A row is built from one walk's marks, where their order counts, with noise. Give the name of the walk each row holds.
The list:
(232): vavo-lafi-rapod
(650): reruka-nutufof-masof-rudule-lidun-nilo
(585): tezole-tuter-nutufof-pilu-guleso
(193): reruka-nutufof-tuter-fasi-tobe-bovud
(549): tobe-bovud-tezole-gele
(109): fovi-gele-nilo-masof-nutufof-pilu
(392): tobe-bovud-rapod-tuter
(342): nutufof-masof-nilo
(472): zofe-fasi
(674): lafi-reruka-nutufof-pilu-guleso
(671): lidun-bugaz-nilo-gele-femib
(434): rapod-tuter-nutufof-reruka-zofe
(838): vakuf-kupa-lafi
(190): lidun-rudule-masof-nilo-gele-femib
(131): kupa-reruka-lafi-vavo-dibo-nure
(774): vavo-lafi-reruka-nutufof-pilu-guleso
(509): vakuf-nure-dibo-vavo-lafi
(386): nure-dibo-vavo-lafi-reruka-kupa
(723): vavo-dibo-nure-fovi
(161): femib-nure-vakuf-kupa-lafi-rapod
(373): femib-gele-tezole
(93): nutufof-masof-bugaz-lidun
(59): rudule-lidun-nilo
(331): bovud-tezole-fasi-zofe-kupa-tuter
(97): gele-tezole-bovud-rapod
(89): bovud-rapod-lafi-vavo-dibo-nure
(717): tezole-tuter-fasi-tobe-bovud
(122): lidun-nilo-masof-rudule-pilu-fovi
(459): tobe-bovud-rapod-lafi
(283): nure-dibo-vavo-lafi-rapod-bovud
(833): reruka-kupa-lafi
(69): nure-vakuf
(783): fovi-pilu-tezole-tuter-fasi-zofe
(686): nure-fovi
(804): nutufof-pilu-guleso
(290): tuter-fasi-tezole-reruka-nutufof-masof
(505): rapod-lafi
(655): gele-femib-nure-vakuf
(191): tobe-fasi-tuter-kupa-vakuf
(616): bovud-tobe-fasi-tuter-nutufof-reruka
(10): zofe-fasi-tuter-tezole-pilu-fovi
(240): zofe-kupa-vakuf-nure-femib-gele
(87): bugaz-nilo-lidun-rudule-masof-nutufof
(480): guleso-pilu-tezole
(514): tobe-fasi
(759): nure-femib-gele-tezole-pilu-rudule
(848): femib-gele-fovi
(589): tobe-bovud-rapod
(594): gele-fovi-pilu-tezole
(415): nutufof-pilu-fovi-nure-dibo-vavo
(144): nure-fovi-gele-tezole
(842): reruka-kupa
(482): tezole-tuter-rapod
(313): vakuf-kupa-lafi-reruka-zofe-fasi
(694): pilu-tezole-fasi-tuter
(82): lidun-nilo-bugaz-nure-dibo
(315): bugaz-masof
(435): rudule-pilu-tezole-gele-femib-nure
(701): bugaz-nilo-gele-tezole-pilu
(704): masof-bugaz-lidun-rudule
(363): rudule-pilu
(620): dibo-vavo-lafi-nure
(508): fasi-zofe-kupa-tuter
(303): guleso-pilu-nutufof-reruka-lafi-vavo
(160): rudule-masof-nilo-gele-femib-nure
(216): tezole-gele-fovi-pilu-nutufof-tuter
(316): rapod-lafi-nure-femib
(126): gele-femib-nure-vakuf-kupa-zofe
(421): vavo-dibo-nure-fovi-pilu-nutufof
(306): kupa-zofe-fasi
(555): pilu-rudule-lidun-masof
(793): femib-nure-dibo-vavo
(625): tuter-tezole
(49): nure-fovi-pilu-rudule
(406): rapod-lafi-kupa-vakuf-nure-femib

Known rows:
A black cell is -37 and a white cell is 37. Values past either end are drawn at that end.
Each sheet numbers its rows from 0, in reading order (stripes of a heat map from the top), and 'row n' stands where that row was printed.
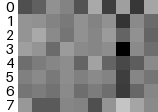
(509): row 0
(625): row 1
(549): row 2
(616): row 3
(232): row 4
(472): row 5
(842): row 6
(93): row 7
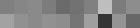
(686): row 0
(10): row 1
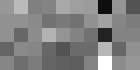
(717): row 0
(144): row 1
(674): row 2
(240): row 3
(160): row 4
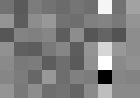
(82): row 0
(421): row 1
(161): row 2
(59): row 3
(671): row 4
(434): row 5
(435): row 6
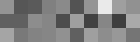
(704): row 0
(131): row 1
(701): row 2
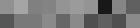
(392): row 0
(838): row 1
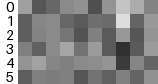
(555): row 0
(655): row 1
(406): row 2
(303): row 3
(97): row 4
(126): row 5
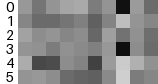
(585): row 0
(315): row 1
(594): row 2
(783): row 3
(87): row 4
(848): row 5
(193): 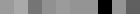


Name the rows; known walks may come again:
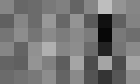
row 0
(315)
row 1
(313)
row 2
(508)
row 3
(774)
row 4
(620)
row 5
(833)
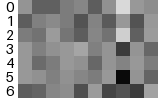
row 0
(59)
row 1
(406)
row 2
(723)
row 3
(480)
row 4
(363)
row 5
(783)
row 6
(386)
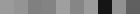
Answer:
(694)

